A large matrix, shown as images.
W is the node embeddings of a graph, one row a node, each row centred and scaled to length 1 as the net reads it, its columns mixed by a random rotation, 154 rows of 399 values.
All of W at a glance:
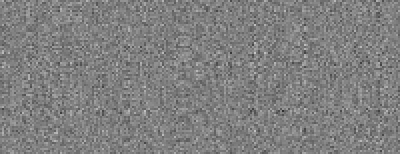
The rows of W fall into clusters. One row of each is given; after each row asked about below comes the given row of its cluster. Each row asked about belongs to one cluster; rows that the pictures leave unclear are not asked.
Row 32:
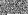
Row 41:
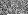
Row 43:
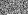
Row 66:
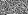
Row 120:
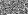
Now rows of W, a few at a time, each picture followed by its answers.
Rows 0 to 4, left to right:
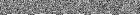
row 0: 66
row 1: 66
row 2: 41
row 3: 32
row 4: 41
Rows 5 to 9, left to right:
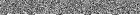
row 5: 32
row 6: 43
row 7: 120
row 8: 32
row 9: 120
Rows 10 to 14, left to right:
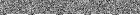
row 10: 120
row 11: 120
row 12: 41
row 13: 32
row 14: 120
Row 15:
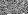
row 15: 41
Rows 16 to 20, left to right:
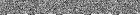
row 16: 32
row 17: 41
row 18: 66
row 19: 32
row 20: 32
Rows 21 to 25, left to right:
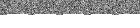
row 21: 41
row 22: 120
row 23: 32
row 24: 66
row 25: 66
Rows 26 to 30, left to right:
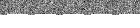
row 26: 43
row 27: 41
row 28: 41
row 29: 43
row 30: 43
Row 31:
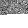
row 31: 41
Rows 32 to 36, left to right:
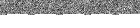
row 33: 66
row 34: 41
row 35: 32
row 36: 43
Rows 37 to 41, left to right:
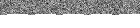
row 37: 66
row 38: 41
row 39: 66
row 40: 120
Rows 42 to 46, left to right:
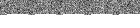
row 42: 66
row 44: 43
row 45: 43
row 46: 32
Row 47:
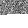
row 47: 32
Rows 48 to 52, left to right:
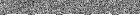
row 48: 120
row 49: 43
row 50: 66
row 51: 32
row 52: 66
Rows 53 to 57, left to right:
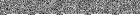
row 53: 66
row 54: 41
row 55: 43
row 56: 43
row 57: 43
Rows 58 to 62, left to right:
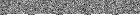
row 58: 41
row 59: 66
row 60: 41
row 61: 43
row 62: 120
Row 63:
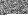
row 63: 120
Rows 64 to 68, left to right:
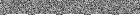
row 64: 120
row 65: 120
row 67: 66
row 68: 41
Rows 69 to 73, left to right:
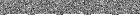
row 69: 120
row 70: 120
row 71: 32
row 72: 43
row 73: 66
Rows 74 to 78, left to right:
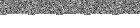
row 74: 120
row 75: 120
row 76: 41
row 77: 120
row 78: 120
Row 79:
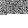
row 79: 32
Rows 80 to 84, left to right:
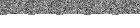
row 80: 41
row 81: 43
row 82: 43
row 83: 41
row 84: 120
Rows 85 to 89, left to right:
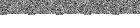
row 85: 41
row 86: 41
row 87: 41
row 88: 32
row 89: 43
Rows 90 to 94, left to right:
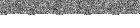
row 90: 32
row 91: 41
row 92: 43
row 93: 41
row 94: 32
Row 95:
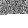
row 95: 32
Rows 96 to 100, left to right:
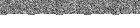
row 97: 66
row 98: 43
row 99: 41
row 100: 43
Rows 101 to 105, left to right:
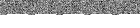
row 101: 32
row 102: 43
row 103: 32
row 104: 32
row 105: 120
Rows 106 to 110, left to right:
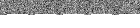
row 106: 66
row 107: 32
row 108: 43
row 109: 43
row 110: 41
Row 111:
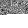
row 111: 41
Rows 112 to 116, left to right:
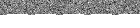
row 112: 41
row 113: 41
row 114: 41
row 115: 120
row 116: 120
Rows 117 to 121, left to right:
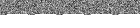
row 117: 32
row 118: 66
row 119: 32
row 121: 32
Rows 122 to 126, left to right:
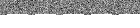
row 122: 32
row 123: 43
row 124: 120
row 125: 41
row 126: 66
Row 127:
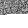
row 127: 120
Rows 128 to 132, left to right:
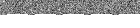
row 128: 32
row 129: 66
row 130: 66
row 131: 66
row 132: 32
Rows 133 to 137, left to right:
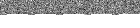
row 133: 66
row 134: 66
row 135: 41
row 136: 43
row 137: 120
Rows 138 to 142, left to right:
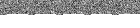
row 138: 120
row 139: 32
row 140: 32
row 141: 32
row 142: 66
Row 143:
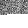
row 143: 43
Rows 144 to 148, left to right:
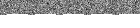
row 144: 66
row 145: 41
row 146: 120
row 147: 41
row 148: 43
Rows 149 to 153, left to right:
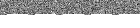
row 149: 66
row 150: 32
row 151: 120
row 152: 43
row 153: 120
